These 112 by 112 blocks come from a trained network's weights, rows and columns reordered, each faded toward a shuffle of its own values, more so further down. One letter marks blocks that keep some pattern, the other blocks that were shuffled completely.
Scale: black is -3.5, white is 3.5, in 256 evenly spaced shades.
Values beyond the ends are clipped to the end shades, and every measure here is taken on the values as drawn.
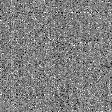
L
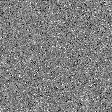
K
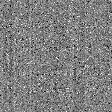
L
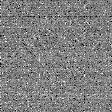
L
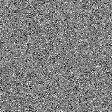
L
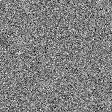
K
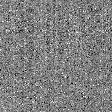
L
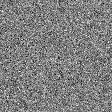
K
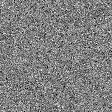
K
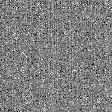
L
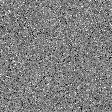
K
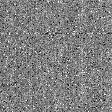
L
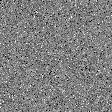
K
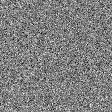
K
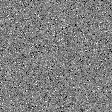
K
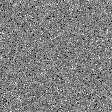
K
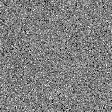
L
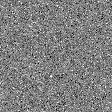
K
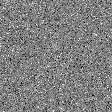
K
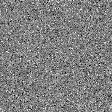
L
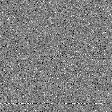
L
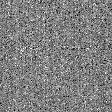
L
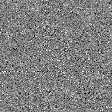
L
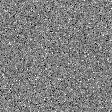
K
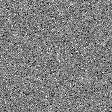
K
